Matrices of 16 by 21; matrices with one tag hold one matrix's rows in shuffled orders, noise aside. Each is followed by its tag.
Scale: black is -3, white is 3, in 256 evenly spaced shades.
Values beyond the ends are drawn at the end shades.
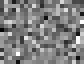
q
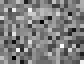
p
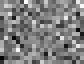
q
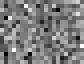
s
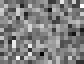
p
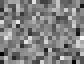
q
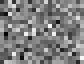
s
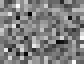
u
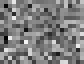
s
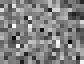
p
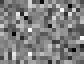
p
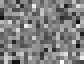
q
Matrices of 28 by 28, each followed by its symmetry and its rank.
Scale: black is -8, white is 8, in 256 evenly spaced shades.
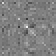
symmetric, rank five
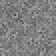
symmetric, full rank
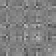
symmetric, rank two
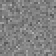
neither, full rank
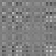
symmetric, rank two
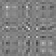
symmetric, rank two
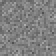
symmetric, full rank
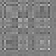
symmetric, rank two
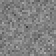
symmetric, full rank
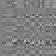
neither, rank three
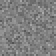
antisymmetric, full rank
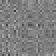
neither, rank three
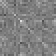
symmetric, rank five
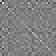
symmetric, rank five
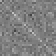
symmetric, rank five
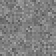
antisymmetric, full rank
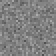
neither, full rank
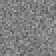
antisymmetric, full rank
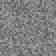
antisymmetric, full rank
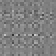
neither, rank three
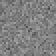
symmetric, full rank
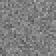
neither, full rank
